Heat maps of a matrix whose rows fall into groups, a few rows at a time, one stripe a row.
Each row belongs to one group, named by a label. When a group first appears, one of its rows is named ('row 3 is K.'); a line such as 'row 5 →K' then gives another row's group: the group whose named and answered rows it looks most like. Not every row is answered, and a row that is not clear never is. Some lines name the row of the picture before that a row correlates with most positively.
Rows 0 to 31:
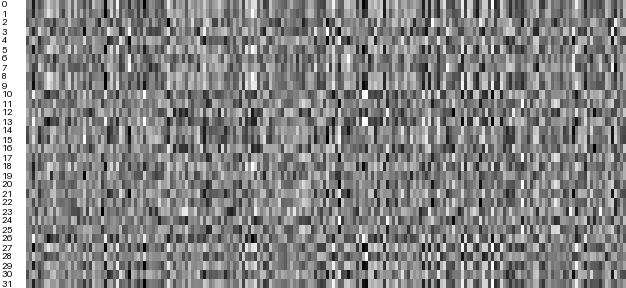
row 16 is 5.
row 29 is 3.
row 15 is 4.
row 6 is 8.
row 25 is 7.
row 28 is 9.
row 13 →9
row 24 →5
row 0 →3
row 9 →3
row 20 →7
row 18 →3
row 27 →3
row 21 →4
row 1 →3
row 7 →8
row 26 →9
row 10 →9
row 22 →7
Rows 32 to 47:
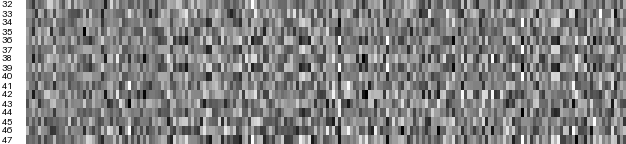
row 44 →5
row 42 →3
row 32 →3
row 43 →4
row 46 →8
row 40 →7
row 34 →7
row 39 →5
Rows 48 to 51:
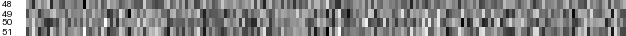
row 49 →4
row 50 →9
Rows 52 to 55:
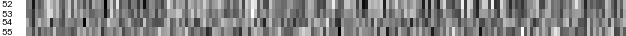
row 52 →3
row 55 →7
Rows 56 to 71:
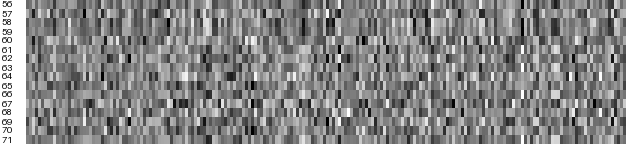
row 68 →8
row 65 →9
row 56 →5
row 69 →4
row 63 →7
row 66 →7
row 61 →7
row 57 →8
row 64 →8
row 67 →5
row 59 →5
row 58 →5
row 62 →4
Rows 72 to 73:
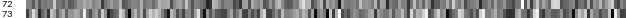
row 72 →7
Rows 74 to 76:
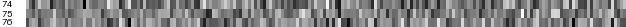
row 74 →8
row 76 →4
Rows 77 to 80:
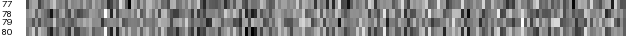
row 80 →9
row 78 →9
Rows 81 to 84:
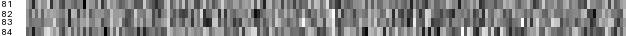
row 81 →8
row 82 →5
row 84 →3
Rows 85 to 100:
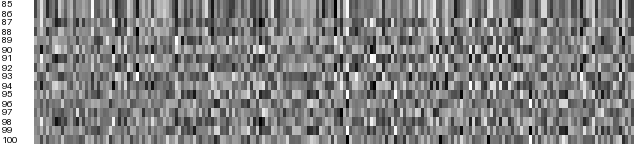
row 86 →4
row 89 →5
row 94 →3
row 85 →4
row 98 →9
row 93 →8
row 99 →5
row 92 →4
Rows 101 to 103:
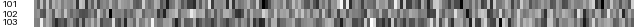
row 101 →5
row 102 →8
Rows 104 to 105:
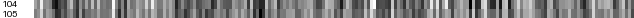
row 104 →9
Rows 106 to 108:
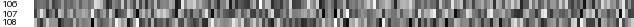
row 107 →4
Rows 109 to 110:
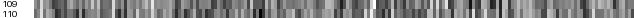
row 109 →9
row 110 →9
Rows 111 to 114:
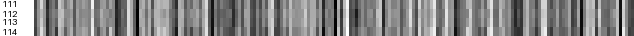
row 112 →4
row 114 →4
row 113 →4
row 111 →4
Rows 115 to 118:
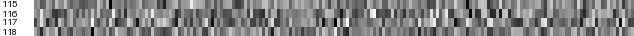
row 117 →4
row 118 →8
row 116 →9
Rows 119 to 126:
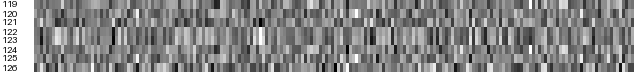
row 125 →8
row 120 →8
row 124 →7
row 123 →3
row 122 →3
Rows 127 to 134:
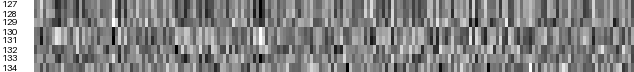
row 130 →3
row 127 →9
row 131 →3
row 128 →9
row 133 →9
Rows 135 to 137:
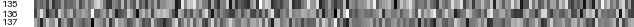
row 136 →4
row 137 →8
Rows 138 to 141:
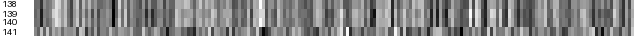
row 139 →3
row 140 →3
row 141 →5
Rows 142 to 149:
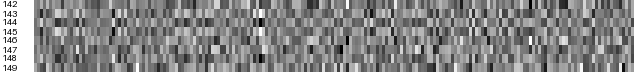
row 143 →3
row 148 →9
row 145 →3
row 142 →5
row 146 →7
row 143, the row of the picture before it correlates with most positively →140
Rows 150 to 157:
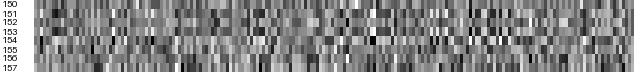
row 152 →7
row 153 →9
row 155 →8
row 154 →3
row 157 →5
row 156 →5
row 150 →8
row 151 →9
